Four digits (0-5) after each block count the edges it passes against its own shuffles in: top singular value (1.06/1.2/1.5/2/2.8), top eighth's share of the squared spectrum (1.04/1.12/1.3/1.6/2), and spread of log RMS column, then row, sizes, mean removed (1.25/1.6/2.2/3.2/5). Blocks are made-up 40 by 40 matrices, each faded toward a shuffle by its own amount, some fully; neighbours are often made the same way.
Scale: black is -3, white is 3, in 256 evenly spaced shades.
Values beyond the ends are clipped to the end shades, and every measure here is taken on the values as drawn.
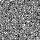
0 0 0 0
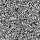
0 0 0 0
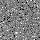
0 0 0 0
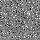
0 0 0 0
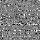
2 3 0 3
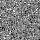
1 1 0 0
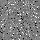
1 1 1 0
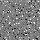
2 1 0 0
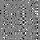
4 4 2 2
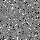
1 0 0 0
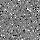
2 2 0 0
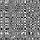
4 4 3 3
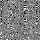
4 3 2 1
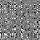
4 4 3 2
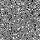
3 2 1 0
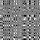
4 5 3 3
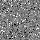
1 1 0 0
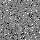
1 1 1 0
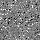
0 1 0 0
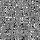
3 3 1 1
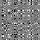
4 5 3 3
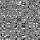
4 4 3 2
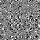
3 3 2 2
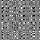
4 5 3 3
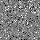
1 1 0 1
